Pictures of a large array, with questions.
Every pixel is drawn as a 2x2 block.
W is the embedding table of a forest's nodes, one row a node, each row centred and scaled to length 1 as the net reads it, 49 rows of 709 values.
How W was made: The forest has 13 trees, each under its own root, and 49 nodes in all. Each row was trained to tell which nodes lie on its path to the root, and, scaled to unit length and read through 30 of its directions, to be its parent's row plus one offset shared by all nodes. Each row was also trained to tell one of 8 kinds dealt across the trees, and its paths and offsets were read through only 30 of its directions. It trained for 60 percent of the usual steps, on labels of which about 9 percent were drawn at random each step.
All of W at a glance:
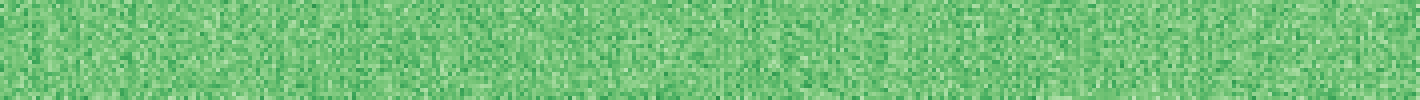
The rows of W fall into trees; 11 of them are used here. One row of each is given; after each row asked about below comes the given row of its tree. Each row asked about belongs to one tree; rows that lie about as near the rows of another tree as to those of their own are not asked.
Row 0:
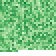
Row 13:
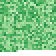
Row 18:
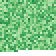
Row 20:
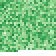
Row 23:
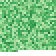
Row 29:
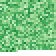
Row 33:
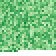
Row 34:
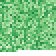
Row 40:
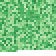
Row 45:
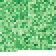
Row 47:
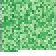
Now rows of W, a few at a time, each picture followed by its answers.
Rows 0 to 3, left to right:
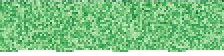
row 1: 29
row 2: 40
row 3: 40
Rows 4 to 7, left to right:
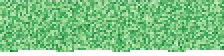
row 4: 20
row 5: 13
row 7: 33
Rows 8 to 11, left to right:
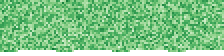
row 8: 47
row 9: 23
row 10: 33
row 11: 40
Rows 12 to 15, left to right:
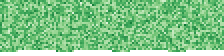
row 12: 34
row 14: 18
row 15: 0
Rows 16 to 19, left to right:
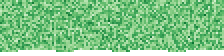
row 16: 34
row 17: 23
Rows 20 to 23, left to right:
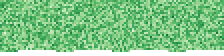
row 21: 13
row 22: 45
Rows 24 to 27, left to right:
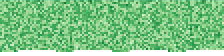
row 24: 18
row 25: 40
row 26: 29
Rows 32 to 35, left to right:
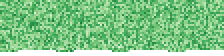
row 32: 23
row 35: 45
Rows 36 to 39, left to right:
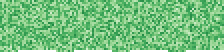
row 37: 34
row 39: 13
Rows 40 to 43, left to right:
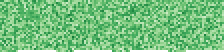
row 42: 13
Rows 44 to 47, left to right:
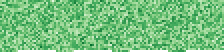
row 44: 29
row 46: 29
